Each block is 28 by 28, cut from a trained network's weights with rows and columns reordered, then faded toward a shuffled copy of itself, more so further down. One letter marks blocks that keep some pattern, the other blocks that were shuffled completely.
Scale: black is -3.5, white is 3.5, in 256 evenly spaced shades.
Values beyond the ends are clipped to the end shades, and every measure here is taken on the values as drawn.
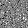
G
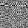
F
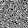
G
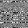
F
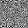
F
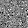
G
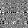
F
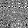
F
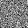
G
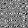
F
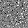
G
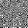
F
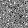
G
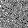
G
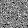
G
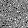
G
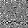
F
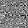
F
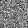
G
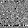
F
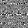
F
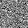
G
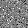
G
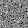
G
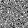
G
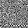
F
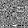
F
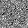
G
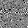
F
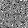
G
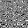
F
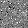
G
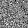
G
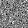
G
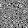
F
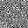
F
